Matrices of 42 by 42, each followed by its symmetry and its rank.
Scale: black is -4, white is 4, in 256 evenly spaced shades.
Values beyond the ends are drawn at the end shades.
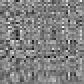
neither, rank five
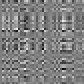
neither, rank two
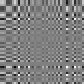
symmetric, rank one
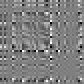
antisymmetric, rank two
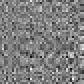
neither, rank five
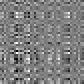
neither, rank two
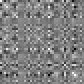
symmetric, rank three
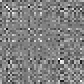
symmetric, rank three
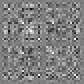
symmetric, rank three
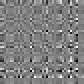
antisymmetric, rank two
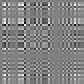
symmetric, rank one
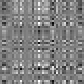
neither, rank two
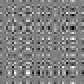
antisymmetric, rank two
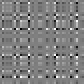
symmetric, rank one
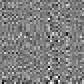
neither, rank five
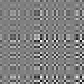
symmetric, rank one
